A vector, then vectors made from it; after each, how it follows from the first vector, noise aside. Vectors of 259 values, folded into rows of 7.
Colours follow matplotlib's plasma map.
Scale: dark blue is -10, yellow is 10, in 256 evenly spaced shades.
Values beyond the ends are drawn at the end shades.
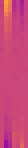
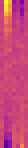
scaled up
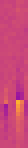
wrapped around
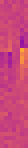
wrapped around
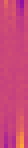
reversed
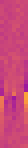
wrapped around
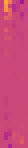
partly zeroed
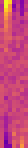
scaled up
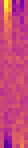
scaled up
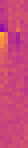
wrapped around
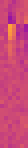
wrapped around
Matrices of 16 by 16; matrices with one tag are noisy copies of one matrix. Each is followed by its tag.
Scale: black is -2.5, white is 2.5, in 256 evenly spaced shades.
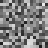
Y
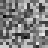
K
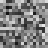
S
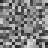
Y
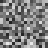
Y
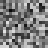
K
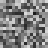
S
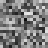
S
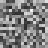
S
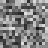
S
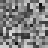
K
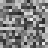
S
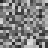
Y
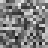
S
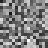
Y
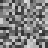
Y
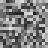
S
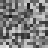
K
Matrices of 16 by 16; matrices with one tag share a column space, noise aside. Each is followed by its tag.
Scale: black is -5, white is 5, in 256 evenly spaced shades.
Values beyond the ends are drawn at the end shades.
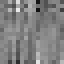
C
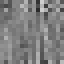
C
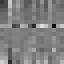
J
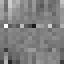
J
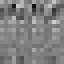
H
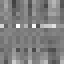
J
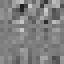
H
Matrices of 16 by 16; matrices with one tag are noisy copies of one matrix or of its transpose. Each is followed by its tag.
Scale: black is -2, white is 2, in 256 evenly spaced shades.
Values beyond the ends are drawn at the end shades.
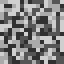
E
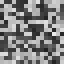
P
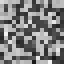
E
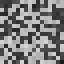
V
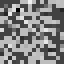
V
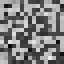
E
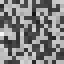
P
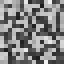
E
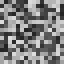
P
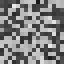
V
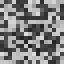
P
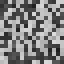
V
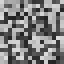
E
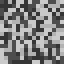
V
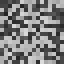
V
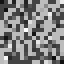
V
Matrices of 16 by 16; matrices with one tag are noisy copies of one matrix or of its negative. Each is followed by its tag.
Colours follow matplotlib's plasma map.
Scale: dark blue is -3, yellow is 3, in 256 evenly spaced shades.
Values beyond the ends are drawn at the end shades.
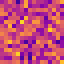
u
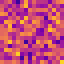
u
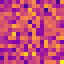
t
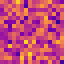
u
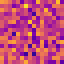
t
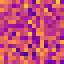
t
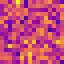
u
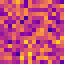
u
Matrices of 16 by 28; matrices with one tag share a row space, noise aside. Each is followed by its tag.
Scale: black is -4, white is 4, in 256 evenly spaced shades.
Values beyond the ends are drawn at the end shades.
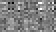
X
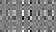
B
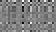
B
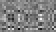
X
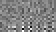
B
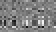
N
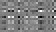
X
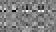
N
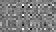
B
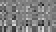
N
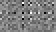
B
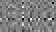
B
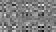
N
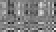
X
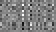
B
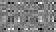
X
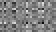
N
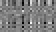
B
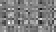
X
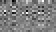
N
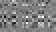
N
